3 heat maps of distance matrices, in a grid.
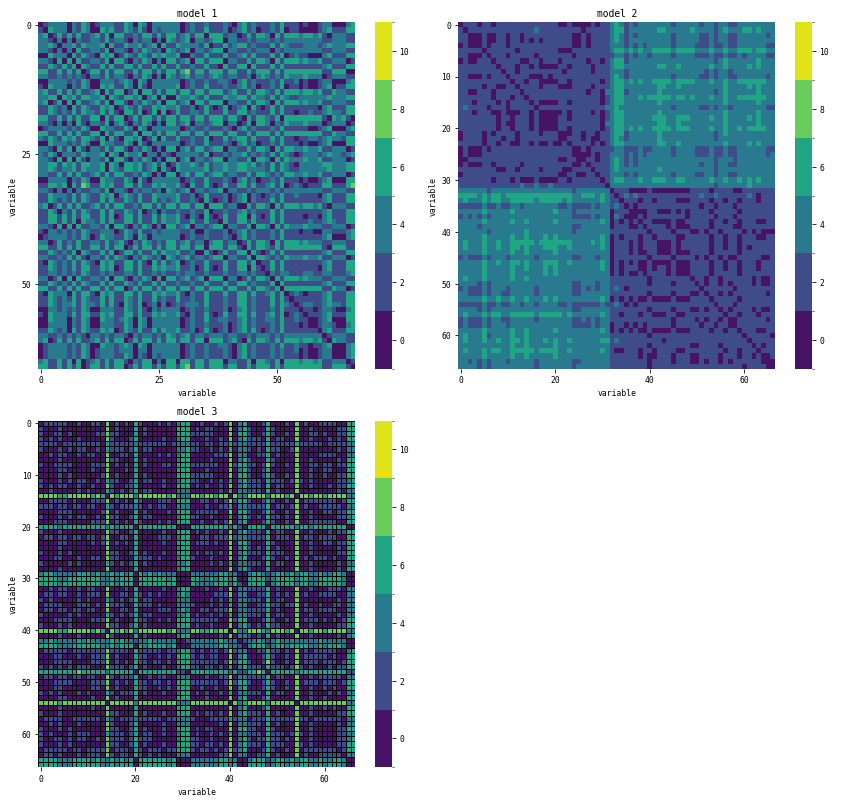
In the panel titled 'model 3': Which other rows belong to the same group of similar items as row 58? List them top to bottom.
0, 1, 2, 3, 4, 5, 6, 7, 8, 9, 10, 11, 12, 13, 15, 16, 17, 18, 19, 21, 22, 23, 24, 25, 26, 27, 28, 32, 33, 34, 35, 36, 37, 38, 39, 41, 44, 45, 46, 47, 49, 50, 51, 52, 53, 55, 56, 57, 59, 60, 61, 62, 63, 64
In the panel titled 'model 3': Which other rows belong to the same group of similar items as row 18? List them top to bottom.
0, 1, 2, 3, 4, 5, 6, 7, 8, 9, 10, 11, 12, 13, 15, 16, 17, 19, 21, 22, 23, 24, 25, 26, 27, 28, 32, 33, 34, 35, 36, 37, 38, 39, 41, 44, 45, 46, 47, 49, 50, 51, 52, 53, 55, 56, 57, 58, 59, 60, 61, 62, 63, 64
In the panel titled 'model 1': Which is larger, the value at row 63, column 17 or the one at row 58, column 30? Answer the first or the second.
the first
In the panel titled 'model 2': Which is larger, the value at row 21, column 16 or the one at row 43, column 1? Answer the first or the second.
the second
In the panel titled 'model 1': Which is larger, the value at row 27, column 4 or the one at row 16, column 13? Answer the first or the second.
the second
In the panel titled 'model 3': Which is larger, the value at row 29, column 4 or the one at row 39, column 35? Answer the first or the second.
the first
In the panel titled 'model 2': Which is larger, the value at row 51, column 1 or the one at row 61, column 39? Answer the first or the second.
the first
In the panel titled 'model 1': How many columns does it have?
67
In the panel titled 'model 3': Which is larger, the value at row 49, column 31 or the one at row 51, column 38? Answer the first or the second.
the first
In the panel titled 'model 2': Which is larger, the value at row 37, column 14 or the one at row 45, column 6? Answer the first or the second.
the first
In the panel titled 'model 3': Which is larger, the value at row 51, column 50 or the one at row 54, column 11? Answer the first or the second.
the second
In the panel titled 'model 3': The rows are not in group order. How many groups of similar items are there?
3
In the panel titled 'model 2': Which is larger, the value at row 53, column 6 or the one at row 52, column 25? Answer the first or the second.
the first
